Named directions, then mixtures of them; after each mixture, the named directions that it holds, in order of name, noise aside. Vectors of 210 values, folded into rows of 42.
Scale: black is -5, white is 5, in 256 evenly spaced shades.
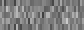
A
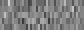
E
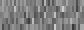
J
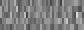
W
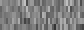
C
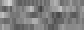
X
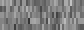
A, C, X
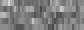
J, X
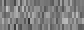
A, C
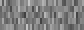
E, W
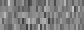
E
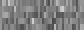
J, X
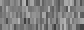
C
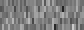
J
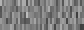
C, W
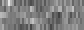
A, E, X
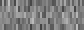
A, E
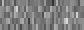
A, J, W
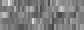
E, J, X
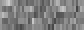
J, X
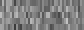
A, X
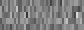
W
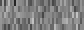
A, E, J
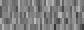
C, J, W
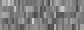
J, X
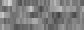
X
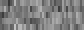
A, W, X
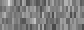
C, E, X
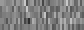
C, J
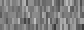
C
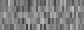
E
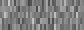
E, J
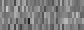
A, C, J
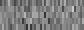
A, E, J
